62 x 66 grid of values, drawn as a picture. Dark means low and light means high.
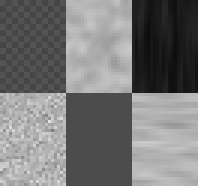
The table splits into 2 rows of 3 panels. Panel 1,1: low, checkered, faint in contrast. Panel 1,2: high, blotchy, faint in contrast. Panel 1,3: very low, streaked downward, faint in contrast. Panel 2,1: high, fine-grained. Panel 2,2: low, flat. Panel 2,3: high, streaked across, faint in contrast.
